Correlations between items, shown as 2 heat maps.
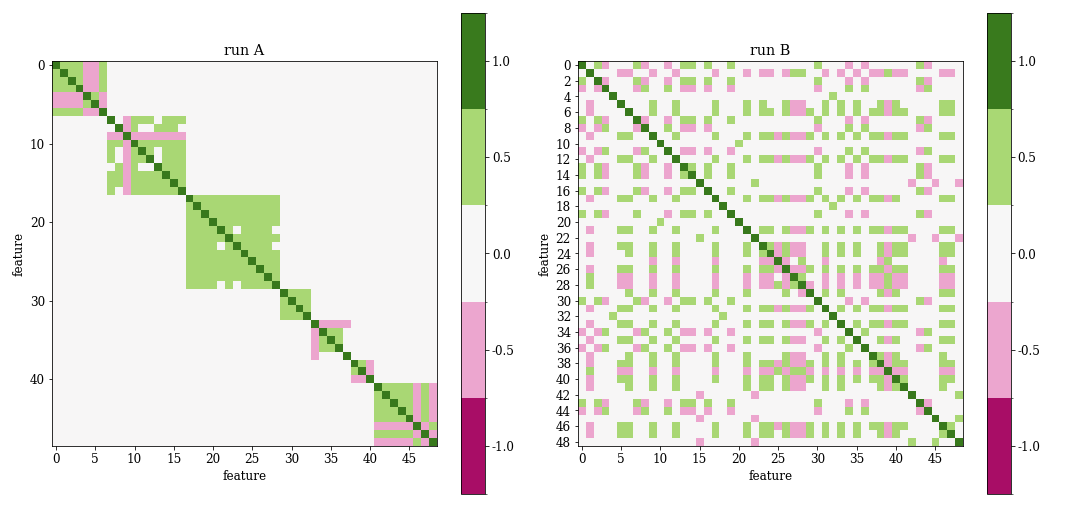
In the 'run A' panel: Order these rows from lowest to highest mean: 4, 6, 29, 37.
4, 37, 6, 29
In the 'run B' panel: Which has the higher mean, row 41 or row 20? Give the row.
41
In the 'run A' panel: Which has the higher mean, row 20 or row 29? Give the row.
20
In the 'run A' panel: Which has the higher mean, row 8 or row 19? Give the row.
19
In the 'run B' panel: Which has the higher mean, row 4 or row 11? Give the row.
4
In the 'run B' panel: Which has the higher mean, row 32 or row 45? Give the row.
32
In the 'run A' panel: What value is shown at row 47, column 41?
0.5
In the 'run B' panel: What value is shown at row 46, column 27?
-0.5
